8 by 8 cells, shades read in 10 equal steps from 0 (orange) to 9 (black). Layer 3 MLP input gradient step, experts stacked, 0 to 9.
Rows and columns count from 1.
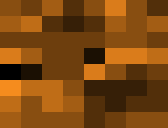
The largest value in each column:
9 8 6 7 8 7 7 6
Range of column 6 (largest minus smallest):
6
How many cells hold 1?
5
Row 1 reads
4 5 3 6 4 1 4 6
